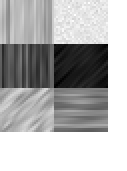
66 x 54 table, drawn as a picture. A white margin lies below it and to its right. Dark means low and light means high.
The table splits into 3 rows of 2 panels. Panel 1,1: high, streaked downward. Panel 1,2: very high, fine-grained, faint in contrast. Panel 2,1: low, streaked downward. Panel 2,2: very low, slanting up to the right, faint in contrast. Panel 3,1: high, slanting up to the right. Panel 3,2: middling, streaked across.
